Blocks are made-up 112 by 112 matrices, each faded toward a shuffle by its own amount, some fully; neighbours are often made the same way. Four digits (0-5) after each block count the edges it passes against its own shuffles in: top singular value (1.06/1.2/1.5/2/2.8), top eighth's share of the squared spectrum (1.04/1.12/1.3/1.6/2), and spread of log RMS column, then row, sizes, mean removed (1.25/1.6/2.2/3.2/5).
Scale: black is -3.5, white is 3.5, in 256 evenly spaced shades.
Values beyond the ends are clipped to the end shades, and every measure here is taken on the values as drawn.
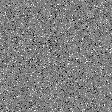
2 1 0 0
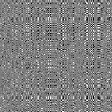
5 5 4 4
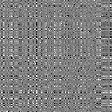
5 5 4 4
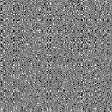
5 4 3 3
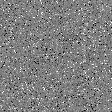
2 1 0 0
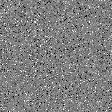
3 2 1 0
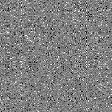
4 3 2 2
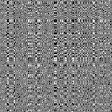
5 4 4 4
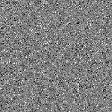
4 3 1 2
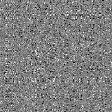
4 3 2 2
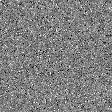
2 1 0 0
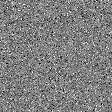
0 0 0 0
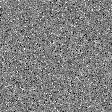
0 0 0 0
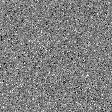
0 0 0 0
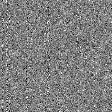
1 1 3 0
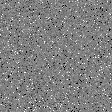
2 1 0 0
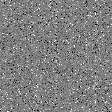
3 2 1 0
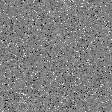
0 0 0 0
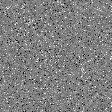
2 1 0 0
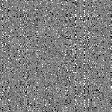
4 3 3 2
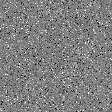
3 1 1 0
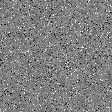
1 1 0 0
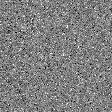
2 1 0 0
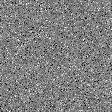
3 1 0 0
